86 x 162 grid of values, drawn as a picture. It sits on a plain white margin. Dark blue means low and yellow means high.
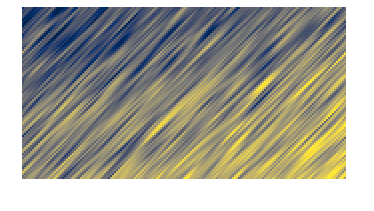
Slope: up to the bottom right. Odd rows or columns: none. Grain: diagonal, up to the right. Ninth with the highest average: bottom right. Ninth with the lowest average: top left. Mirror symmetry: none.
